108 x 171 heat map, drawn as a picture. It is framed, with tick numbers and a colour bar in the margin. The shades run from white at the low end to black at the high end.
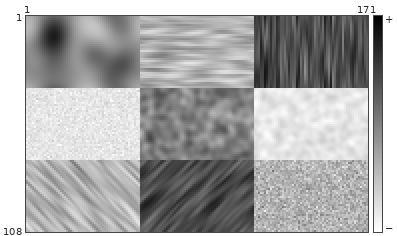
The table splits into 3 rows of 3 panels. Panel 1,1: middling, smooth, strong in contrast. Panel 1,2: low, streaked across. Panel 1,3: high, streaked downward. Panel 2,1: very low, fine-grained, faint in contrast. Panel 2,2: middling, blotchy. Panel 2,3: very low, blotchy, faint in contrast. Panel 3,1: low, slanting down to the right. Panel 3,2: high, slanting up to the right. Panel 3,3: low, fine-grained.
